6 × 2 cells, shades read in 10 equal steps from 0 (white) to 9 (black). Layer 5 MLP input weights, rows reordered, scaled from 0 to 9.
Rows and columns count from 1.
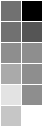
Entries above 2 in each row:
2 2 2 2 1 0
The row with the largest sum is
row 1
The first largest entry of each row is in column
2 2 1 2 2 1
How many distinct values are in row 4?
2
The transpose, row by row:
5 5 4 3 1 2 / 9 6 4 4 4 0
